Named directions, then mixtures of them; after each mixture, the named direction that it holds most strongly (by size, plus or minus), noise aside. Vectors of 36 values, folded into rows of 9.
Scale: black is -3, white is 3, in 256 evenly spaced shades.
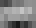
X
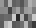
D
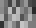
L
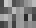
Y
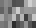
D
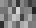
L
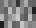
L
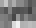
X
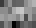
X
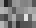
Y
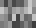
D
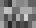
X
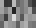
L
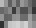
X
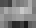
X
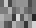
D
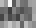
X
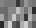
L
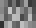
L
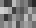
Y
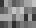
Y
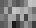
D
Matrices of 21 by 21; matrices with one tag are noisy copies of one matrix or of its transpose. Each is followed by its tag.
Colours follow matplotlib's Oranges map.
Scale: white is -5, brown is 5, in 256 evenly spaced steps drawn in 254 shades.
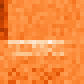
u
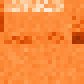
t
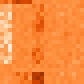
t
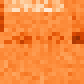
t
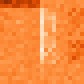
u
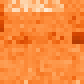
t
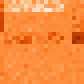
t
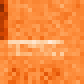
u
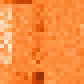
t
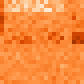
t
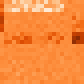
t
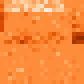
t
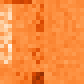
t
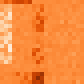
t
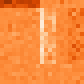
u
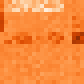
t
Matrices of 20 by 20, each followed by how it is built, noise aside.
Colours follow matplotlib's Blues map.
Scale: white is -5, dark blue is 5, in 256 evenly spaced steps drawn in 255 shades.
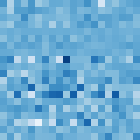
uneven rows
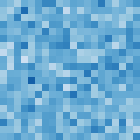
noise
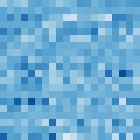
uneven rows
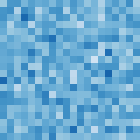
noise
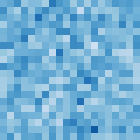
noise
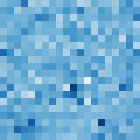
noise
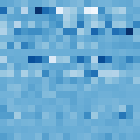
uneven rows
